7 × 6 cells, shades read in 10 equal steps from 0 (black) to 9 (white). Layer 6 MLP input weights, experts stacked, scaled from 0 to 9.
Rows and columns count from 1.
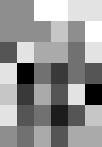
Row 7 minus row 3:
2 -4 0 -3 2 -2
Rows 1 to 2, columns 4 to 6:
9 8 8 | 7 5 9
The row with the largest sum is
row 1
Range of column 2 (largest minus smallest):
8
